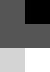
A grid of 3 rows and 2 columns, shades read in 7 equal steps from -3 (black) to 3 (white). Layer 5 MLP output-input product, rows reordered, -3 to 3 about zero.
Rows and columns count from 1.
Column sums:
0 -1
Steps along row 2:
same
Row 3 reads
2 3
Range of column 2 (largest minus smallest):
6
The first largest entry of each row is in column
1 1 2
